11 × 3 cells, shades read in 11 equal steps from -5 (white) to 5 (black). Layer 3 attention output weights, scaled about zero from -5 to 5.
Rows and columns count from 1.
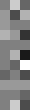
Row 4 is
-2 -1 3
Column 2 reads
-3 2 0 -1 0 -2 1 0 -1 0 -3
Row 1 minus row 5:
0 -3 1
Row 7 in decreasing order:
1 0 -5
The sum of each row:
-2 -1 -1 0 0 2 -4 3 -3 1 -1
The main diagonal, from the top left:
0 2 0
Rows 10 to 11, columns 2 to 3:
0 1 / -3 2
